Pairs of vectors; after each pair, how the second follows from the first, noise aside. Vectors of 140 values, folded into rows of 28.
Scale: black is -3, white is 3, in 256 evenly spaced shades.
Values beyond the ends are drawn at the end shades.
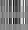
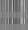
shrunk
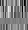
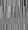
shrunk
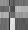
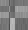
shrunk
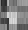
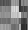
reversed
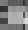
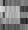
reversed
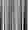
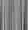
shrunk
